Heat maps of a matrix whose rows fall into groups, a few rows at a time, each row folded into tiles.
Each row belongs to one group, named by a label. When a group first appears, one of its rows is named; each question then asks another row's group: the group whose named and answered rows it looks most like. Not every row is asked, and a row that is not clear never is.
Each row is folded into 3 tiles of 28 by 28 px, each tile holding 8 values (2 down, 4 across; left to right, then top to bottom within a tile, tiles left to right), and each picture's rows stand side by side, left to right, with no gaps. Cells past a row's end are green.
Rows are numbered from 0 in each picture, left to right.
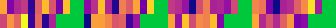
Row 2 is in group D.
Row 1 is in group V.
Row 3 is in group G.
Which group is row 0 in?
V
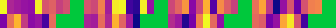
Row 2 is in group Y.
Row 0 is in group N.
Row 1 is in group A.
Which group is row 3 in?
Y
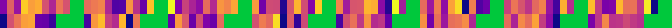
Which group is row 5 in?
D
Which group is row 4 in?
A
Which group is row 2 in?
N
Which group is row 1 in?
V
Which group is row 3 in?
V
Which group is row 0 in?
A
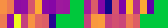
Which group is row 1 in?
G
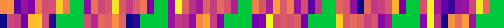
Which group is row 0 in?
Y
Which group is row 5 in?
Y
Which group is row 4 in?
G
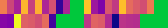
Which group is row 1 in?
N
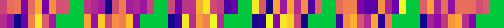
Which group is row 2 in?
D
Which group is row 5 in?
Y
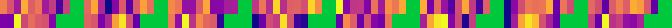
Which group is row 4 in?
N
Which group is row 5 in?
V
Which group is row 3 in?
A
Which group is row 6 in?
A
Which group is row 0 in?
D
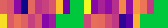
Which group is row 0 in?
G
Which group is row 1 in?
N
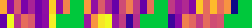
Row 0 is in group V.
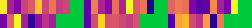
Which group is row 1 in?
G
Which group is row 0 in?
N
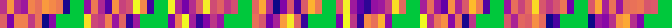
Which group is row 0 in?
G
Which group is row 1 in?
G
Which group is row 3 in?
Y
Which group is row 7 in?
Y
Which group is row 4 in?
Y
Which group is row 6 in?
A
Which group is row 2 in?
N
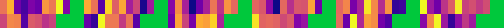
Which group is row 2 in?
Y
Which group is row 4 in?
D
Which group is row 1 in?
D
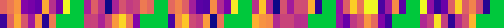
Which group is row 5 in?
N
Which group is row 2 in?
V
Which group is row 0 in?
V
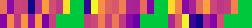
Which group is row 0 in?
V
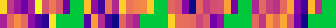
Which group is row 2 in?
G
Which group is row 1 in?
N
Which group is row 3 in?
A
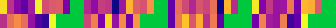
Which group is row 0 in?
N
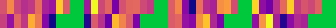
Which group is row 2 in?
Y
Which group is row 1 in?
Y
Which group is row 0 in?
A
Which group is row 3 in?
N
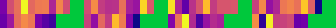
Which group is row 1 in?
A
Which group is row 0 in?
A
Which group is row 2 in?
N
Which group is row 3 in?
G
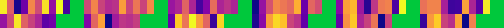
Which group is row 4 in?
V
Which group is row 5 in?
V
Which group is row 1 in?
N
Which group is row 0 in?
G
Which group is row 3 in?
A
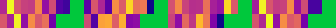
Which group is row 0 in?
D
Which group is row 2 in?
A
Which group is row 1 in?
G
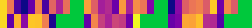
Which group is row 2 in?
A
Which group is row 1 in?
N
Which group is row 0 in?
D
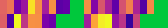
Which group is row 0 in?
D
